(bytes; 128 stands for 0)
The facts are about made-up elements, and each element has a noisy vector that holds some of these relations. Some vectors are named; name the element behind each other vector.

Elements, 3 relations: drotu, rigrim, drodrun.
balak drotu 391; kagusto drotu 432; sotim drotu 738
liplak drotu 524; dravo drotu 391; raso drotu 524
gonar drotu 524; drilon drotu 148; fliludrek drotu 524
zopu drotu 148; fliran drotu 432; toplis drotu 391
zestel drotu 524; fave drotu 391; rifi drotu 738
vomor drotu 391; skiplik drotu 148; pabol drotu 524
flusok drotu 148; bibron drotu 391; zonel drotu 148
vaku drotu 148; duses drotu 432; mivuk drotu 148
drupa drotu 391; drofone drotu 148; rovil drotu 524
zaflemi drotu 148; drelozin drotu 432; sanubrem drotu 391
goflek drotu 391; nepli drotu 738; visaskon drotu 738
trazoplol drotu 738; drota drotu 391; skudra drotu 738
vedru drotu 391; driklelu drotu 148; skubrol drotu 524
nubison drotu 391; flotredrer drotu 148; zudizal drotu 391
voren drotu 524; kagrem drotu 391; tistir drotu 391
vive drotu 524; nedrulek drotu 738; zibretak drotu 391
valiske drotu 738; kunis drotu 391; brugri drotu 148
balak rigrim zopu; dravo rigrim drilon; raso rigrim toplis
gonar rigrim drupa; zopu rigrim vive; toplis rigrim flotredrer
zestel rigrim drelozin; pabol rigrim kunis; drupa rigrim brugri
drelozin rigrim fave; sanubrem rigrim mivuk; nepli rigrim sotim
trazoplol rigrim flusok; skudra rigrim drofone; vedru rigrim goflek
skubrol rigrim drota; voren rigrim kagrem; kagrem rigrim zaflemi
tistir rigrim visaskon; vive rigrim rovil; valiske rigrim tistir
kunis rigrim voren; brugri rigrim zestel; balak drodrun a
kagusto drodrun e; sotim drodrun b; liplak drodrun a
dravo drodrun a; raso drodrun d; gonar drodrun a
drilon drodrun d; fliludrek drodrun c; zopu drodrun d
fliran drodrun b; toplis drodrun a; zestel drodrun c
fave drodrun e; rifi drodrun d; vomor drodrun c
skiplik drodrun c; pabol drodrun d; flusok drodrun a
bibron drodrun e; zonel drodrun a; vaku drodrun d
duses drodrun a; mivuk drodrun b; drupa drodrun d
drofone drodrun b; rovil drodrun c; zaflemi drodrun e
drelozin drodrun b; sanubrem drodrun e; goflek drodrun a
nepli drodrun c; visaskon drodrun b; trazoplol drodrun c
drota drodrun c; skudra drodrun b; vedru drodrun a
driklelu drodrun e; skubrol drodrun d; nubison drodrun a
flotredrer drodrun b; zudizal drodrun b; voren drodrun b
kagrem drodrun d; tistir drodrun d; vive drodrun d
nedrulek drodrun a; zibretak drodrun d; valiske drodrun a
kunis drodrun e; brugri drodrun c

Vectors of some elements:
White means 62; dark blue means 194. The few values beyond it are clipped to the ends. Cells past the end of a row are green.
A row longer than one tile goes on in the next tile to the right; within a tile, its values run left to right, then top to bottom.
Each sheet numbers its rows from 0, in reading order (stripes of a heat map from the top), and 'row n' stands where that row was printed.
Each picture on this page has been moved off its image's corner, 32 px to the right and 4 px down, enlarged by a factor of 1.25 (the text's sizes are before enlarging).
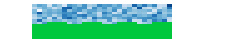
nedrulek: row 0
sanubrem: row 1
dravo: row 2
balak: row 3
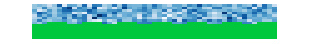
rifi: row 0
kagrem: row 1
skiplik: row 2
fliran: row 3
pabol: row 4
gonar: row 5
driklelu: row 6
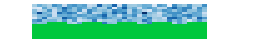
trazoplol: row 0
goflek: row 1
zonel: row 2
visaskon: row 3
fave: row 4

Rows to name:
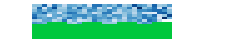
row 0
flotredrer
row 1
tistir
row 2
drota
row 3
kunis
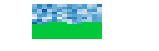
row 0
duses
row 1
zudizal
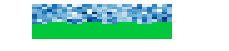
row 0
zaflemi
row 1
zestel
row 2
sotim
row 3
drupa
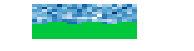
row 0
raso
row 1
kagusto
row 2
vaku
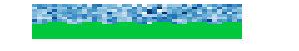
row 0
liplak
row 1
zibretak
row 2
skudra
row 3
brugri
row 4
drilon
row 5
fliludrek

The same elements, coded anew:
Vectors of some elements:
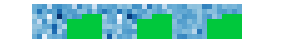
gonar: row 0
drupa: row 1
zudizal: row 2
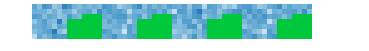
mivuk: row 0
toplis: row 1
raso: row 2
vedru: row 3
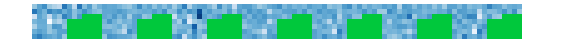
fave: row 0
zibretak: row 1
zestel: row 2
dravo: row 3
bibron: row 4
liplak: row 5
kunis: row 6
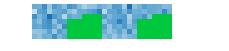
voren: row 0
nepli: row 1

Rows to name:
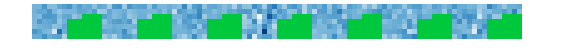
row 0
vomor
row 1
skiplik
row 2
fliludrek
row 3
brugri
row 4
vive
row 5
flusok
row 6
kagrem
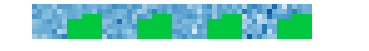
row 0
zonel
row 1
fliran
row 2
goflek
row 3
drelozin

